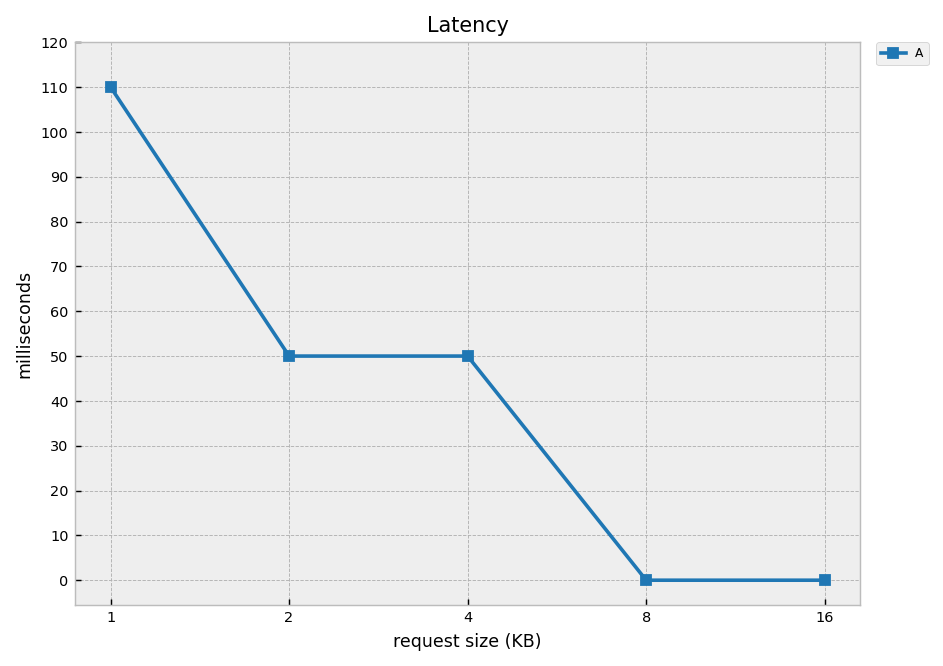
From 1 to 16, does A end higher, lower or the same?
lower
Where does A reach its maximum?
1
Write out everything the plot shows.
Title: Latency
x-axis: request size (KB), ticks 1 2 4 8 16
y-axis: milliseconds, ticks 0 10 20 30 40 50 60 70 80 90 100 110 120
Legend: A
Values:
A: 110 50 50 0 0
